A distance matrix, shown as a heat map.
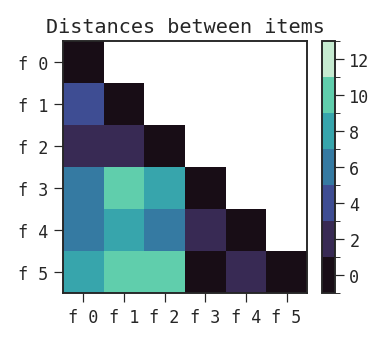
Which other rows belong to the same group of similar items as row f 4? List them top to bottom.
f 3, f 5
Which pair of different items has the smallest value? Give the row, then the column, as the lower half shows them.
f 5, f 3
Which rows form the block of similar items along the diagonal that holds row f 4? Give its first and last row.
f 3 to f 5
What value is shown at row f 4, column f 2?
6
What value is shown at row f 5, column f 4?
2
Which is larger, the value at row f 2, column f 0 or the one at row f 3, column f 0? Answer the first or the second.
the second
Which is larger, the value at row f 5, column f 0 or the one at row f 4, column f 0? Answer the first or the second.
the first
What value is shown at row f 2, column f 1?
2
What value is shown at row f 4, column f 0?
6
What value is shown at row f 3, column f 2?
8
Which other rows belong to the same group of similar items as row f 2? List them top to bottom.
f 0, f 1
